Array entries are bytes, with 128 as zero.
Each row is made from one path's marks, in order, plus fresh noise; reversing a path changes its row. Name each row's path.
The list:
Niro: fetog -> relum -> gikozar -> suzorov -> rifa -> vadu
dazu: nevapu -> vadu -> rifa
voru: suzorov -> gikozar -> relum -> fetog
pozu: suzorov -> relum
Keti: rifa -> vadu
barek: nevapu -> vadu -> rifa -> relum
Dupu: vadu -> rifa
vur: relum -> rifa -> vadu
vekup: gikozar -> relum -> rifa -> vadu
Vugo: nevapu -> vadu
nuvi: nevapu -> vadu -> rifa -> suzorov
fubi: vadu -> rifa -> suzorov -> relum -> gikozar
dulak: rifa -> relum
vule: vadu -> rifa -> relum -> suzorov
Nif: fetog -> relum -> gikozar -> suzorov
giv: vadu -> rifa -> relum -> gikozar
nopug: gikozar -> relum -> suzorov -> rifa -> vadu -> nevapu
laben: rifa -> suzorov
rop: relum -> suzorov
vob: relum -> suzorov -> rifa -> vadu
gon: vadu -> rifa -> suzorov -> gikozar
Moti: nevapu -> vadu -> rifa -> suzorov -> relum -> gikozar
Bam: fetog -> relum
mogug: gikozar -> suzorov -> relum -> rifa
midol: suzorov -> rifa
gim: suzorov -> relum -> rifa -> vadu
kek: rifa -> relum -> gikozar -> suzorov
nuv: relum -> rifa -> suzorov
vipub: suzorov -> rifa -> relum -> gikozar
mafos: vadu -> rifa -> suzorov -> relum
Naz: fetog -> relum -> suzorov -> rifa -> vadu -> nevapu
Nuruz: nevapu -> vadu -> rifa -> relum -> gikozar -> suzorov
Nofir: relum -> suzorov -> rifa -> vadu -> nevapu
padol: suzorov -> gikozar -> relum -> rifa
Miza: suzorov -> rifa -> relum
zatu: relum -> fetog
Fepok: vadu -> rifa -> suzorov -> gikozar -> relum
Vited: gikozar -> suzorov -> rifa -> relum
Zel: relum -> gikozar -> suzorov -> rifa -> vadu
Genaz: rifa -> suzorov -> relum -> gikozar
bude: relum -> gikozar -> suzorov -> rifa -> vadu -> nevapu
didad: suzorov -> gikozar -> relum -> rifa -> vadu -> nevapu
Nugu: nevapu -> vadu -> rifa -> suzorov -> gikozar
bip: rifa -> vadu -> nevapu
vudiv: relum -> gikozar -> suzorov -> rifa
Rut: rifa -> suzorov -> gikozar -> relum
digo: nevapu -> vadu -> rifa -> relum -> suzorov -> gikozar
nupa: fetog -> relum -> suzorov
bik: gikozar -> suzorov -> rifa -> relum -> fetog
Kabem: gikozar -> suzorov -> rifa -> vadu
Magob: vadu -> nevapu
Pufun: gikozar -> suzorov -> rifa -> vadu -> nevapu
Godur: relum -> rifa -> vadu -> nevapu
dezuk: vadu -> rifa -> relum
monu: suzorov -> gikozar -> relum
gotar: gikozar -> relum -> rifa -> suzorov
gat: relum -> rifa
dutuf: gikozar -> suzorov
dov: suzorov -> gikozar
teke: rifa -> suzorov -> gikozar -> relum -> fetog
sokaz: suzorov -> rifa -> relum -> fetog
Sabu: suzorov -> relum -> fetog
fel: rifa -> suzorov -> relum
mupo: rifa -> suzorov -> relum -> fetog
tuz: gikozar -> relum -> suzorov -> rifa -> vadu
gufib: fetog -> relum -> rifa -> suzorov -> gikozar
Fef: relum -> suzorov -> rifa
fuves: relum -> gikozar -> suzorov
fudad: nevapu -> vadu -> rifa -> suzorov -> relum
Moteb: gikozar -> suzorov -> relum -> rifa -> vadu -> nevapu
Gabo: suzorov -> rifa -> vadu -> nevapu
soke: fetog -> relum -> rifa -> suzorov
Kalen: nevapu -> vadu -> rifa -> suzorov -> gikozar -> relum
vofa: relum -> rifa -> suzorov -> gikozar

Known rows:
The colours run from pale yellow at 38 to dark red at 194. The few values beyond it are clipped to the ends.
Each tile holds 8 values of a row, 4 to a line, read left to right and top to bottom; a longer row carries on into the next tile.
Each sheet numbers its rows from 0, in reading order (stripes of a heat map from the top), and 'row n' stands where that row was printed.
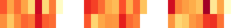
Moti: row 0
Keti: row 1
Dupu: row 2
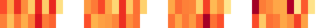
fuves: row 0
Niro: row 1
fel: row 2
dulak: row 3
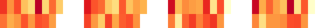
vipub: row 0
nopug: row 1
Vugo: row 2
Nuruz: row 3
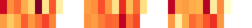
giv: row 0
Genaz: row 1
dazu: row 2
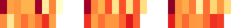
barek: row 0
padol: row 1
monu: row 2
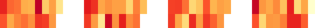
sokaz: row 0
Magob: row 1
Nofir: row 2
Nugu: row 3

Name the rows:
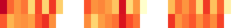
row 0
vekup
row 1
fudad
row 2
Bam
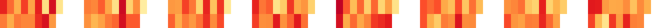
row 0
gat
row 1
fubi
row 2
Nif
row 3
rop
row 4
dov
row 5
bude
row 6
midol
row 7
bip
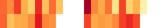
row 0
Zel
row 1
Fepok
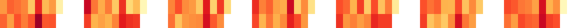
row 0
mupo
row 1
gon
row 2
gim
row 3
bik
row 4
gufib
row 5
Kabem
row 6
zatu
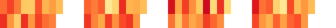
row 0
Naz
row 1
Fef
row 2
kek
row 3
tuz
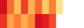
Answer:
vofa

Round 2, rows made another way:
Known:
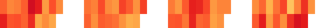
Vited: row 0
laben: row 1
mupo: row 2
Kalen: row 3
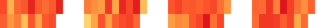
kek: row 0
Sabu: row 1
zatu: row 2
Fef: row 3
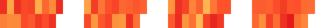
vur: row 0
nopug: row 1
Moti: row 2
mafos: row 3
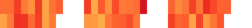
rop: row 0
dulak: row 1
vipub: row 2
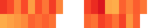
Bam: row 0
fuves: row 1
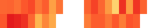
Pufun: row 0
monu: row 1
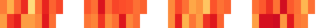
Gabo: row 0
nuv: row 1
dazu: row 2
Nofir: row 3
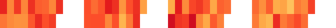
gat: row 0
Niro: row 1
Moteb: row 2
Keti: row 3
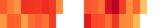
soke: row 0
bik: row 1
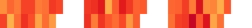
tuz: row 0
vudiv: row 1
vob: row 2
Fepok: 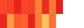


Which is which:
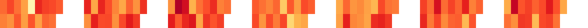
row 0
dov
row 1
Godur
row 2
bude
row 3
dutuf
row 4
nuvi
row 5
vofa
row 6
Naz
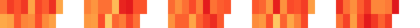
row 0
nupa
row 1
midol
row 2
Miza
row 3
Nif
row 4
dezuk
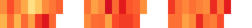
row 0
Vugo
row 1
sokaz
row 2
Dupu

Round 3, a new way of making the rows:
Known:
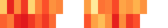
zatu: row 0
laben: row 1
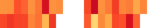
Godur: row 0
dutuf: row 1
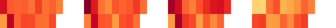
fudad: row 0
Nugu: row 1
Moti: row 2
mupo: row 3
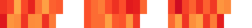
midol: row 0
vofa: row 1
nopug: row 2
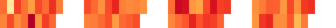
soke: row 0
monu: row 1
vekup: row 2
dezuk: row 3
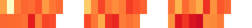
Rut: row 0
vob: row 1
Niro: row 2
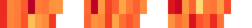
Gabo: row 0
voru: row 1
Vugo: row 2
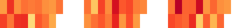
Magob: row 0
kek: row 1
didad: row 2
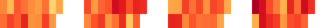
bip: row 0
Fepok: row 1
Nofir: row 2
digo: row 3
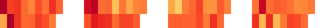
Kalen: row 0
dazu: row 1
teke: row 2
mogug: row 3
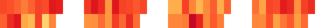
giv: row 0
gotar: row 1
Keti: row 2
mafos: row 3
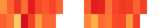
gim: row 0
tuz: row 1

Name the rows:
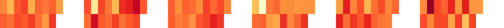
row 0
Naz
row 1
gufib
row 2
Vited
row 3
fel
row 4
gat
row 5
bude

